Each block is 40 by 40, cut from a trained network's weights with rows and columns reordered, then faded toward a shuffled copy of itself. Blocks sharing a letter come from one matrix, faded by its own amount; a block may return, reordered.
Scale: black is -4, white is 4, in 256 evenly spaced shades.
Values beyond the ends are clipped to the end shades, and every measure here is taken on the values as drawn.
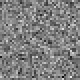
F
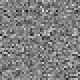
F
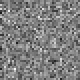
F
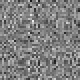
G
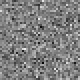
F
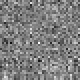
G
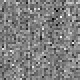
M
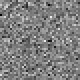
F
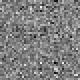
F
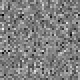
F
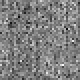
M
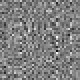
G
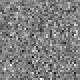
F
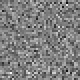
F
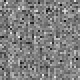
M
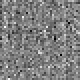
M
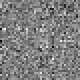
F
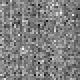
M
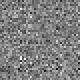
F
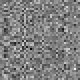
G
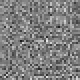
G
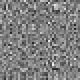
G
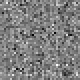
M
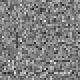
F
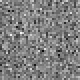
M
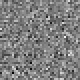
F
